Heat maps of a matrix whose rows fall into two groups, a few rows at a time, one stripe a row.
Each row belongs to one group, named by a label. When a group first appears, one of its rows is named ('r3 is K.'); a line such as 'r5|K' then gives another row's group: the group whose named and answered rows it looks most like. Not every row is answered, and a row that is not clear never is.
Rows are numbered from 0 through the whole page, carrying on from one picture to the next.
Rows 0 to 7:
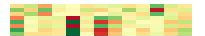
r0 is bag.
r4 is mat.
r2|bag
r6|mat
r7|mat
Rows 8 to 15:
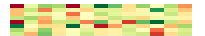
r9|bag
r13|mat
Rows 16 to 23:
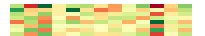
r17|mat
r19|bag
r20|bag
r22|bag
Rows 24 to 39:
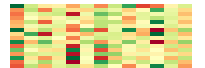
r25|bag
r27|bag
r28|bag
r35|mat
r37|mat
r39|bag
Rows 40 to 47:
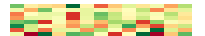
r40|mat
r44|bag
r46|bag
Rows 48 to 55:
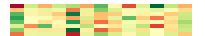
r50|mat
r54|mat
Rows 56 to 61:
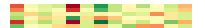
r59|mat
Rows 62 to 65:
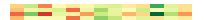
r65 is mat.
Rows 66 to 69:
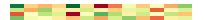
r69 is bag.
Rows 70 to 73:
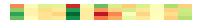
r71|mat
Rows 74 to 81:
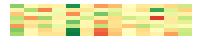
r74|mat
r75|bag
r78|mat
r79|bag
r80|mat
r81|mat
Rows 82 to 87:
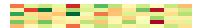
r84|mat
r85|bag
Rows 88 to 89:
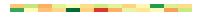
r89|mat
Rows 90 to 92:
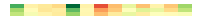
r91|mat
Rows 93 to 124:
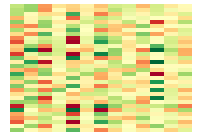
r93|bag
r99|mat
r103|bag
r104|bag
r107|bag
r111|mat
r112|bag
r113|mat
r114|bag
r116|bag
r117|bag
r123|bag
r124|mat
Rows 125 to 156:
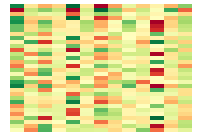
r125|mat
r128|mat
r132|bag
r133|mat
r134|bag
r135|mat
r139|bag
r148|mat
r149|mat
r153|bag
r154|mat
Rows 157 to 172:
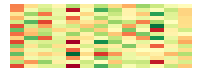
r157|bag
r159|bag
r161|bag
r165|bag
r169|mat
